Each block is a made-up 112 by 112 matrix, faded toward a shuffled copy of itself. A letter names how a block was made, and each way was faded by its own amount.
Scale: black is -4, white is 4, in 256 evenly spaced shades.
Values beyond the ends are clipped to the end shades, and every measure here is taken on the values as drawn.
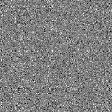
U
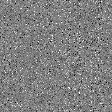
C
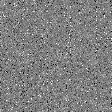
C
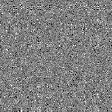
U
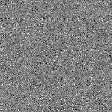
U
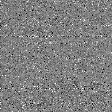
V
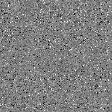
V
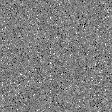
C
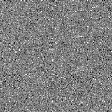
U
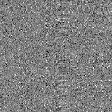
U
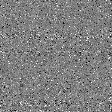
V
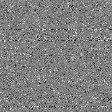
V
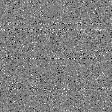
V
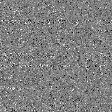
V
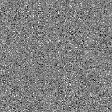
U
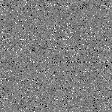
V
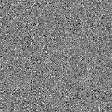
U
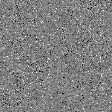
C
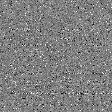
V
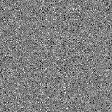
U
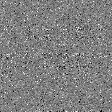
V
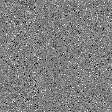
C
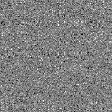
U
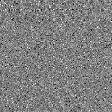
U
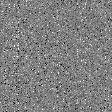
C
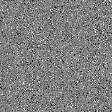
C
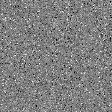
C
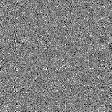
U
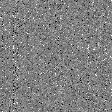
C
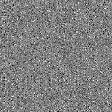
U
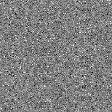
U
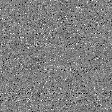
V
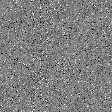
C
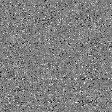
V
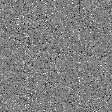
C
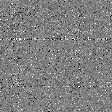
V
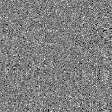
U
